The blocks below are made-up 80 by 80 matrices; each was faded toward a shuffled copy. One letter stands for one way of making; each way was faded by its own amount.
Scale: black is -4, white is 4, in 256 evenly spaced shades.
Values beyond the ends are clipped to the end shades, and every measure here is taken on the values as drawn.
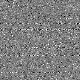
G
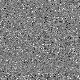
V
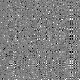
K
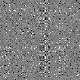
K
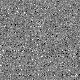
V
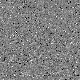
V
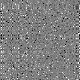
K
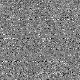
G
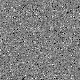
V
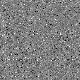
V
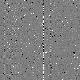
K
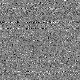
G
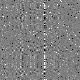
K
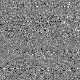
G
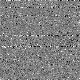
G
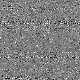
G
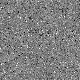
V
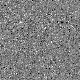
V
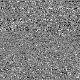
G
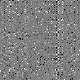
K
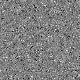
V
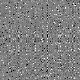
K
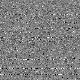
G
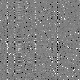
K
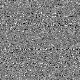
G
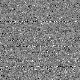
G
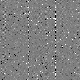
K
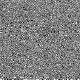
G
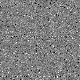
V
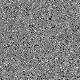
V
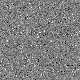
V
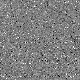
V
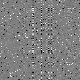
K
